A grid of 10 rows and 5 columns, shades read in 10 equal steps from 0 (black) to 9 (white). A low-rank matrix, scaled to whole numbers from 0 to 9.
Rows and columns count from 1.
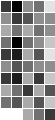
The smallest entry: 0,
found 2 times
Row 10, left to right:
9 9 6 4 2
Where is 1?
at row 5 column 2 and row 7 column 2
